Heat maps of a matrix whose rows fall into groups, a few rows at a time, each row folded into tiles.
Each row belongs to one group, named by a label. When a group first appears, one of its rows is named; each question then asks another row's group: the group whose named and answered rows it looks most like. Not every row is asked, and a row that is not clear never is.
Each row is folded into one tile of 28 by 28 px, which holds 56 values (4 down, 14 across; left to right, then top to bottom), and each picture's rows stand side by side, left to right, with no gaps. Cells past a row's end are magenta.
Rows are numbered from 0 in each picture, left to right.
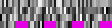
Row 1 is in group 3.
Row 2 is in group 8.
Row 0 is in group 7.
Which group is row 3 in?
7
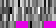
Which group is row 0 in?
7
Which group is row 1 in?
3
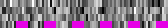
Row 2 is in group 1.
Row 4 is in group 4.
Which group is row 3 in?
1
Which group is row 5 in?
4
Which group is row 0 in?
7
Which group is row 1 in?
8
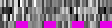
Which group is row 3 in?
1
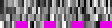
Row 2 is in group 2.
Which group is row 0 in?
2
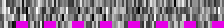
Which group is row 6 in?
2
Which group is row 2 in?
4
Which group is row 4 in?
1
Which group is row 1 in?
3
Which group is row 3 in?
7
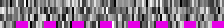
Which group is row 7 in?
4
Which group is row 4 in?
2
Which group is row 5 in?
8
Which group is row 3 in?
3
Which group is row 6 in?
4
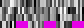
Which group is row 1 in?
2
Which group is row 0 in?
3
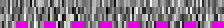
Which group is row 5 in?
7
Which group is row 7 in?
7
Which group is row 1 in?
2
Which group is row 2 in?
7
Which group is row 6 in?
3
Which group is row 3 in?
3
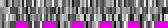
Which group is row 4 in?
4
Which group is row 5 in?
3
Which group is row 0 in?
8
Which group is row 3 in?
7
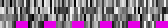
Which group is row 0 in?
1
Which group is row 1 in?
8
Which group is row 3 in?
7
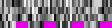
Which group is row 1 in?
8
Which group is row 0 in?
4
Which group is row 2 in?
3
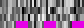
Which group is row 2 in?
1
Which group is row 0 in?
3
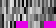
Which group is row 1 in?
1
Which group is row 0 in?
8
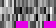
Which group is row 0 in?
1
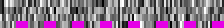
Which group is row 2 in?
1
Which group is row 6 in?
4
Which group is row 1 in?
2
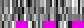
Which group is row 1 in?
2
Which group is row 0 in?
4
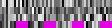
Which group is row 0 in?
8
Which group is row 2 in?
2
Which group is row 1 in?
8
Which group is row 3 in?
7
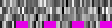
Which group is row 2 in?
1
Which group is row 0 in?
3
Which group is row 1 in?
7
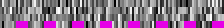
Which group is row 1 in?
1
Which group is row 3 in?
4
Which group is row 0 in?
3
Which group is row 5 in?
3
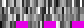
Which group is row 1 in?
3
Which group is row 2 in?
1
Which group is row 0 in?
8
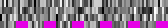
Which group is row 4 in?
7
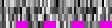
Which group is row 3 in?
7
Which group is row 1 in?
8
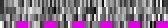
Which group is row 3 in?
7
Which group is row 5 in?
8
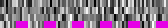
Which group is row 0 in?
2
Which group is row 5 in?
4
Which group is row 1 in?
2
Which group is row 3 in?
1
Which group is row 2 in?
4
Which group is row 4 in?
8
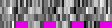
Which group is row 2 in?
1
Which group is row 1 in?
1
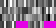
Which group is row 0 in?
3
